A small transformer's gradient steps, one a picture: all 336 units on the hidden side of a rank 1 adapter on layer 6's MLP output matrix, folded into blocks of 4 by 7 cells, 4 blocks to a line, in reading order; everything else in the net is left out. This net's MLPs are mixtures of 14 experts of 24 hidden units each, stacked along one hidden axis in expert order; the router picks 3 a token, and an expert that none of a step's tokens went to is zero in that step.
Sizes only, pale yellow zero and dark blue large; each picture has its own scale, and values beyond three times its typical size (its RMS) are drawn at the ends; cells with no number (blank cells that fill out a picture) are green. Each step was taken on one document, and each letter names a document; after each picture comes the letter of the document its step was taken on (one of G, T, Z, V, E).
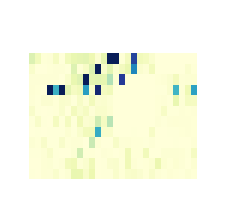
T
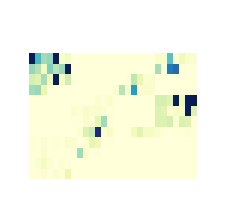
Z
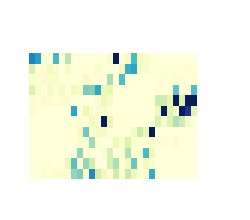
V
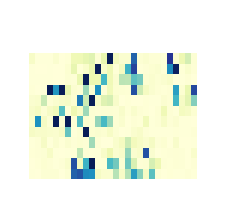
T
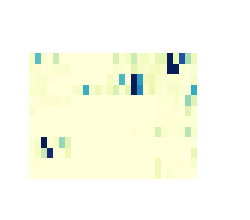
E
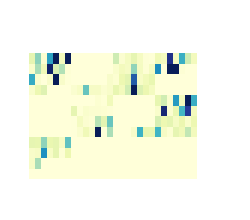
Z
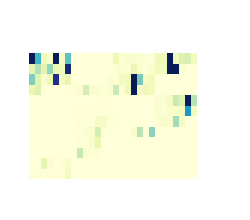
Z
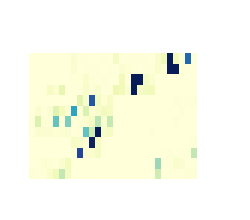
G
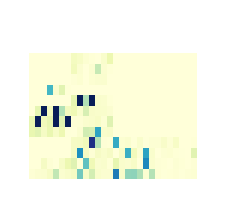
G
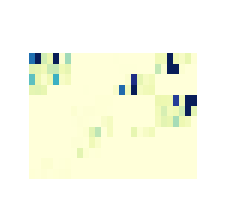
Z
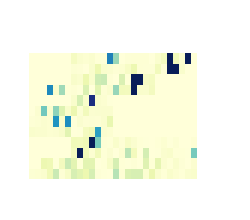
G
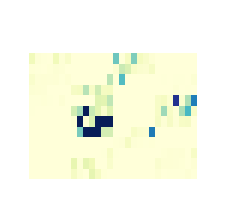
V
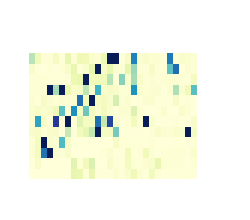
T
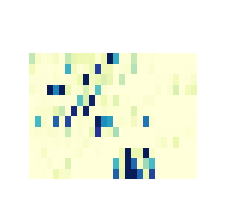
T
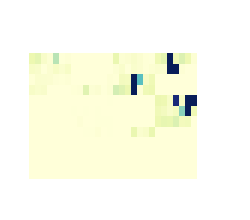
Z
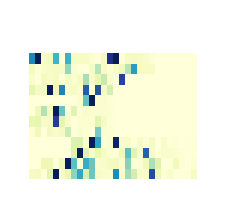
G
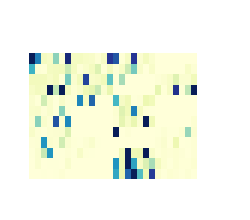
T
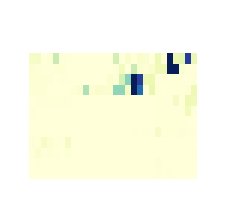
E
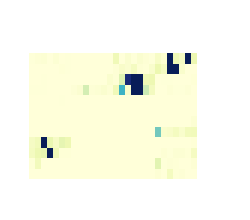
E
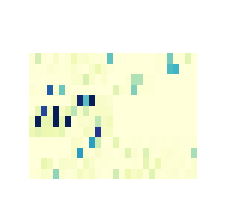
G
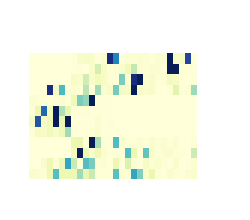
G
